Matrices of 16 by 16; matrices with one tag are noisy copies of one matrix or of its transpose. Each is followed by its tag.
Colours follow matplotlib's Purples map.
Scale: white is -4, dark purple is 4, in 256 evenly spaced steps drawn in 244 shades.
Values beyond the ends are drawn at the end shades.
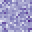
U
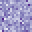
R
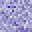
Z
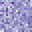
Z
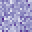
R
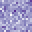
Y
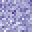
Y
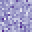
R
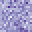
Z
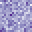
Y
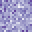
Y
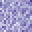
Y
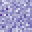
Z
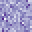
R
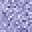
Z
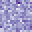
R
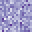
R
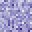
U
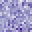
U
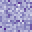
R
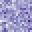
U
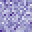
Y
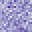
Z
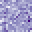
U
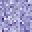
R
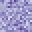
Z
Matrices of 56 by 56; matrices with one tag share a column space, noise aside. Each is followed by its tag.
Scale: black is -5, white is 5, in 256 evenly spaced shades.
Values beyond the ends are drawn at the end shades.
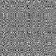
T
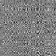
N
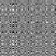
N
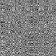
N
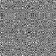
T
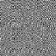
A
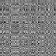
N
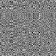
T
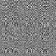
A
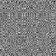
T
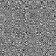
T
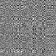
A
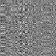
N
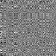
T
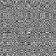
T
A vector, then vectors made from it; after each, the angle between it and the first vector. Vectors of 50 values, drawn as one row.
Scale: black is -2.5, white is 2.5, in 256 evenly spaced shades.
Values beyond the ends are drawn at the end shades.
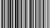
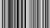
partly aligned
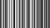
nearly opposite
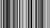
orthogonal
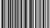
nearly parallel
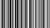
nearly parallel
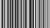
nearly parallel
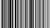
nearly parallel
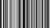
partly opposed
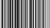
nearly parallel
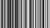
nearly parallel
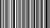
nearly opposite
